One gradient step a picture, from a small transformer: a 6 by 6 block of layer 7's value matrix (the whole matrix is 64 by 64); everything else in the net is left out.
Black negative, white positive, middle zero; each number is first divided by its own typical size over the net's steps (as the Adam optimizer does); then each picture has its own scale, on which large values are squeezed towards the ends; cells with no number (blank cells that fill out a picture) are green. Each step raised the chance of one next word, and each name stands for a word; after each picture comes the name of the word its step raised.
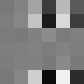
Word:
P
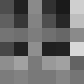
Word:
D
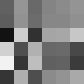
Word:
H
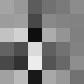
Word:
H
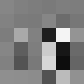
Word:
H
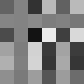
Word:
H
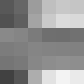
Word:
P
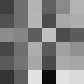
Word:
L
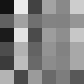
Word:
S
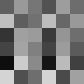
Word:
S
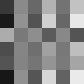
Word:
P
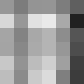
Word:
S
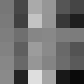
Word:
L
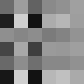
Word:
P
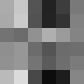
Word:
P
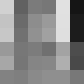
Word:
S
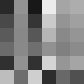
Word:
S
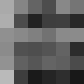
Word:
L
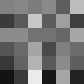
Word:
L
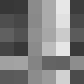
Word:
D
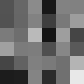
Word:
L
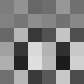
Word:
H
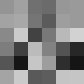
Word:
H
